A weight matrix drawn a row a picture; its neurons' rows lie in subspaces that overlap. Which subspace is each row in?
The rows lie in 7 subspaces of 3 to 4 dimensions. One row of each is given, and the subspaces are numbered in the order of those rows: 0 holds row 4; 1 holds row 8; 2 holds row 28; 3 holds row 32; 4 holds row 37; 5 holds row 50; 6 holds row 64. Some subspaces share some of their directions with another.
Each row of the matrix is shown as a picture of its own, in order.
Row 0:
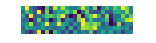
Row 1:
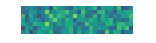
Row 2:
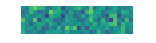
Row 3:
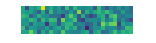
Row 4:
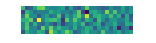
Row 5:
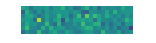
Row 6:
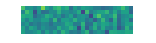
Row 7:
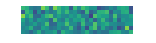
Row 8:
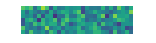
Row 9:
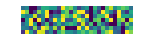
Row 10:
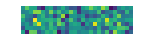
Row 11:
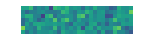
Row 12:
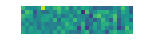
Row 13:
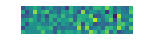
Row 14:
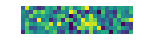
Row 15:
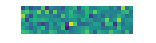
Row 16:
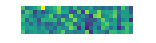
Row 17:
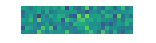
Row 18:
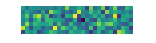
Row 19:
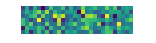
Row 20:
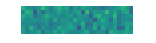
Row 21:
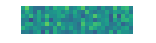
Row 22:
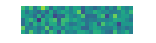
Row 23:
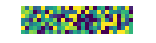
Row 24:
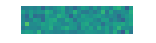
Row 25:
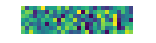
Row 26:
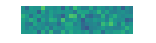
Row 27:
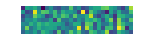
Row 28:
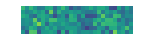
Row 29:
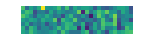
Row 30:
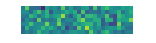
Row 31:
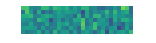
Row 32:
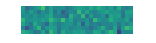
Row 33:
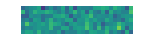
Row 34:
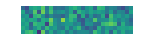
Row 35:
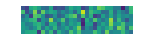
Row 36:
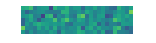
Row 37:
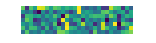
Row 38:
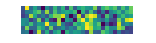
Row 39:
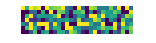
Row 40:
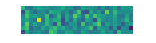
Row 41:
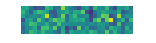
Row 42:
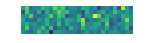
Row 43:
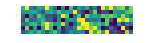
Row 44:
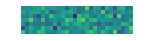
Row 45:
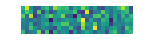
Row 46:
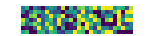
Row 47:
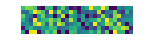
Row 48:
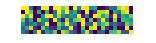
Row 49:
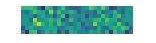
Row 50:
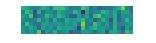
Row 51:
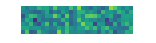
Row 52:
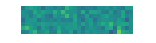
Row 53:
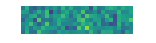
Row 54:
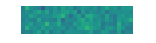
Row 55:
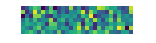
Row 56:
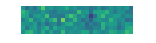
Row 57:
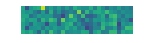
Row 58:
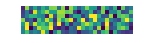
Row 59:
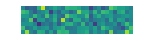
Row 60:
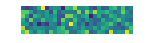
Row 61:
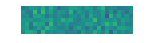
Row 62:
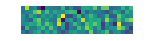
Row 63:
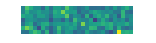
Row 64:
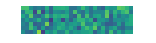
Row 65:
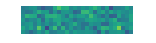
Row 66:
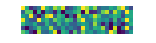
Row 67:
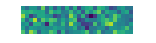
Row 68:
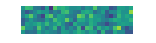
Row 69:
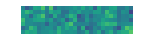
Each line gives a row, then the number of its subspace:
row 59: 2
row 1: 5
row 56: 2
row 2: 2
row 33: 5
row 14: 6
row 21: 0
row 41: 2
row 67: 4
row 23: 0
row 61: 6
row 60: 4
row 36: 1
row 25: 5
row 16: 6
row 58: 6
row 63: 3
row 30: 2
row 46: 3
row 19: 1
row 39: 4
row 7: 5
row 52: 3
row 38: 2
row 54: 3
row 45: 0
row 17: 0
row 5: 0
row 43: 1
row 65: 1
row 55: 5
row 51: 4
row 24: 5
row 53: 2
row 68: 1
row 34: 6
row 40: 0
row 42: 6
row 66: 3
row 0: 0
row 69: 1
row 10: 4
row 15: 4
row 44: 0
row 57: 3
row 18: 0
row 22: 1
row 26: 5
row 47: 4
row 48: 5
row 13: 0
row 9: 2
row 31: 5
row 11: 1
